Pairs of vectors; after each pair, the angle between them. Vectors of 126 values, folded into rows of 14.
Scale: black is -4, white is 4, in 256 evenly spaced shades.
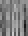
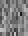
partly opposed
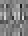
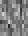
partly aligned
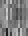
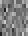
orthogonal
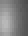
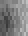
nearly opposite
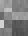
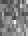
partly opposed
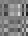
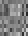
nearly parallel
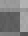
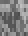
partly aligned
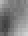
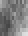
nearly parallel
